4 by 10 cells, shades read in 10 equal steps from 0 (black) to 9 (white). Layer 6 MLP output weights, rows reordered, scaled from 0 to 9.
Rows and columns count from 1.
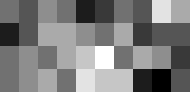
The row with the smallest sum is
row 2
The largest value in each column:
4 5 6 6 8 9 7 6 8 6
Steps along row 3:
up down up up up down up down down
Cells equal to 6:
7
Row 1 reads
4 3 5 4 1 2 4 3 8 6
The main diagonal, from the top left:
4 3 4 4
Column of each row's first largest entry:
9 3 6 5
